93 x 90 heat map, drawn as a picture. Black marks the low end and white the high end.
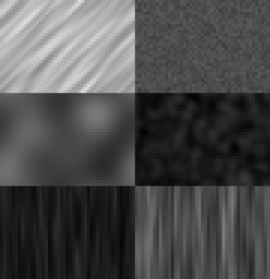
It is made of 3 by 2 panels. Panel 1,1: high, slanting up to the right. Panel 1,2: low, fine-grained, faint in contrast. Panel 2,1: low, smooth. Panel 2,2: very low, blotchy, faint in contrast. Panel 3,1: very low, streaked downward, faint in contrast. Panel 3,2: low, streaked downward.
